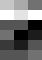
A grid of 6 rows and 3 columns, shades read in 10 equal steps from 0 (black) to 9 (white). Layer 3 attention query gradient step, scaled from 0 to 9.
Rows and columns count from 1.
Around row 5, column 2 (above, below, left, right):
0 3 2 3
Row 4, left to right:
4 0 1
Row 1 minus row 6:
4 3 0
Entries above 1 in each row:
3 3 2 1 2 3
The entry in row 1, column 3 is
4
